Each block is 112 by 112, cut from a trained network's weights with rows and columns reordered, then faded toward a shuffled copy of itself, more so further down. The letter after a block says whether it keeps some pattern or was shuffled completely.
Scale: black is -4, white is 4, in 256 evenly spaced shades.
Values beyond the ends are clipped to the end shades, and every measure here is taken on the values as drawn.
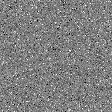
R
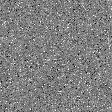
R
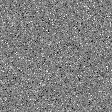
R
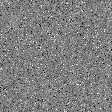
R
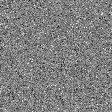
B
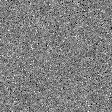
R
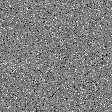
R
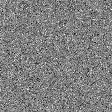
B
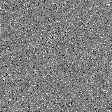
R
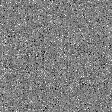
B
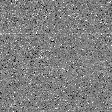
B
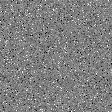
R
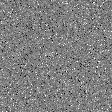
R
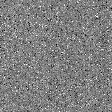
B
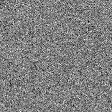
B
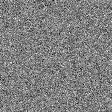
R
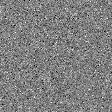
B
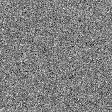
R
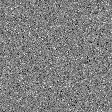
R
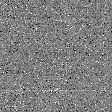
B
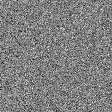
B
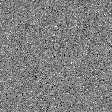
B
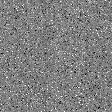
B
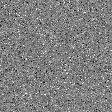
R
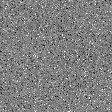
R
